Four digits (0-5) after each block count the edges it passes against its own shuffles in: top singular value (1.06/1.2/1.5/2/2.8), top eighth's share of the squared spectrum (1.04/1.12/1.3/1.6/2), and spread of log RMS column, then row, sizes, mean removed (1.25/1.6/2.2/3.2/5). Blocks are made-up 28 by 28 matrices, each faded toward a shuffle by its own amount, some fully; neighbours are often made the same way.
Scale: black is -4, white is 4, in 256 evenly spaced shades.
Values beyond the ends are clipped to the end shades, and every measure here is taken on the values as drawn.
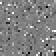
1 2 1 0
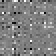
2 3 2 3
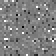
1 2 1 1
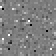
0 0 0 0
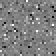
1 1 0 0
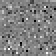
0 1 0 1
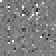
1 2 1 0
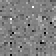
2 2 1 1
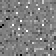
0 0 0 0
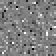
2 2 0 0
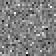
1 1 0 0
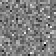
0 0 0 0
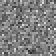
1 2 0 0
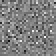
3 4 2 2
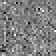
2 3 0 1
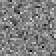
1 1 0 0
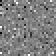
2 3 1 0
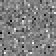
1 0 0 0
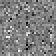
1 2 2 0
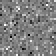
0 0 0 0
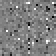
1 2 1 0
